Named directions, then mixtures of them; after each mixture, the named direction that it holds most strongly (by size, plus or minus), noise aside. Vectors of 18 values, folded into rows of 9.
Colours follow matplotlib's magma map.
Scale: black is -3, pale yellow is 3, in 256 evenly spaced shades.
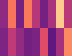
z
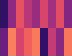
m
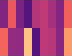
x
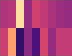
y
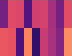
x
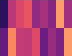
m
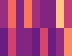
z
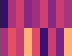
m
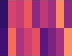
m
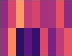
y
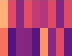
m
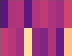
x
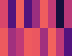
z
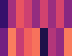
m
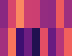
y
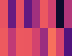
z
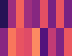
m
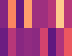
z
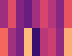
x
